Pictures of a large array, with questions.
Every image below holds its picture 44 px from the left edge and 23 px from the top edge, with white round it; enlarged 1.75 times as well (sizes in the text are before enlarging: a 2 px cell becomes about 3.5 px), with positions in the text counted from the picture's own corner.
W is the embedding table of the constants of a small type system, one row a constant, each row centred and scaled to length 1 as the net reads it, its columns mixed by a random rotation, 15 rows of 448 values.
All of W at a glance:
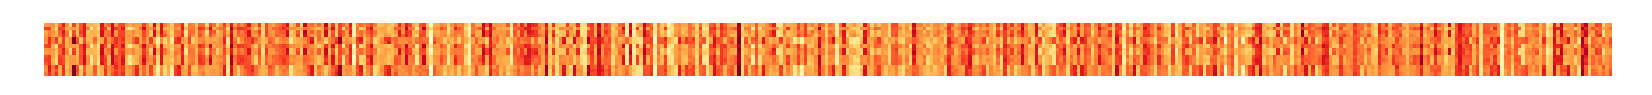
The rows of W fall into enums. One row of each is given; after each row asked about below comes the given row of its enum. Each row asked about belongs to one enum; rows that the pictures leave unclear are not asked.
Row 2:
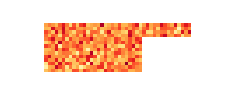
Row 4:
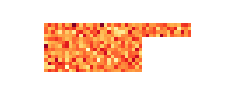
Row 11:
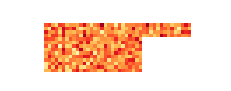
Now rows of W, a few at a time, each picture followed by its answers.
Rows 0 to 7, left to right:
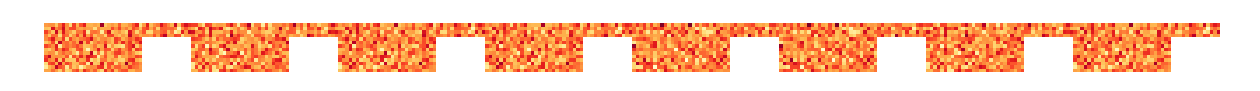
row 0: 2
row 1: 11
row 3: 2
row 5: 4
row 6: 11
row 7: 2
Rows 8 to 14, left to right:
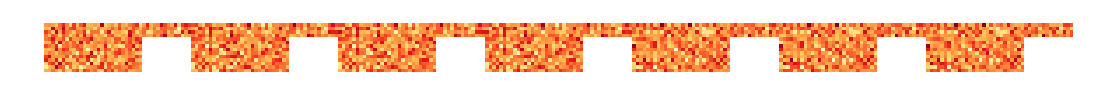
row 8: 2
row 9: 11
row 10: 11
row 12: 4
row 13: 4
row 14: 4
